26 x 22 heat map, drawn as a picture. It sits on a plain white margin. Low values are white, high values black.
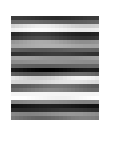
Stripes running across repeat 6 times from top to bottom. Streaks run across, left to right. On average the colour sits 50% of the way up the scale. There is no overall slope.
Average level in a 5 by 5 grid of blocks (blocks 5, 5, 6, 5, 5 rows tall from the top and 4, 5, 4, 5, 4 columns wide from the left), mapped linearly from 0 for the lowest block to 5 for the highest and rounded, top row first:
33333
44444
34433
00000
55555
